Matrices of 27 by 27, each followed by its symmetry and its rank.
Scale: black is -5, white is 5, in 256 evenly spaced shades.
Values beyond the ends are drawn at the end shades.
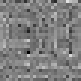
neither, rank five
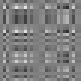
neither, rank one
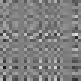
neither, rank two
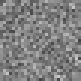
symmetric, full rank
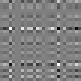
neither, rank one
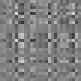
neither, rank two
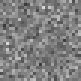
symmetric, full rank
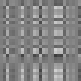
neither, rank one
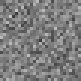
symmetric, full rank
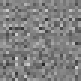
neither, rank five
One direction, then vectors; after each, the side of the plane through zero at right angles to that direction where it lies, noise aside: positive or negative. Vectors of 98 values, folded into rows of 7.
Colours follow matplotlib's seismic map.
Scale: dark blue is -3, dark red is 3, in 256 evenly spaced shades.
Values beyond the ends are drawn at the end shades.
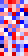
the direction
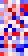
positive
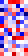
positive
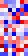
negative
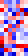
negative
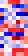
positive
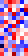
positive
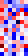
negative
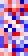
positive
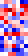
positive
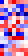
positive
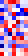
positive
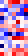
positive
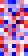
negative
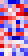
negative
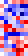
negative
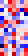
positive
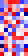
positive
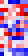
negative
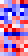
negative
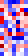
negative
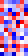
negative
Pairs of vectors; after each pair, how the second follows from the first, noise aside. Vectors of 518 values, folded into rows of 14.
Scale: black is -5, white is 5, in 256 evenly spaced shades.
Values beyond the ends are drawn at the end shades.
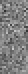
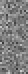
shuffled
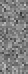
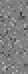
partly zeroed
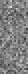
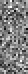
scaled up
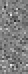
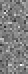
shuffled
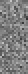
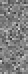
shuffled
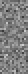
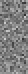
shuffled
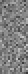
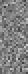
copied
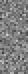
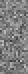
shuffled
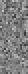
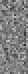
sign-scrambled
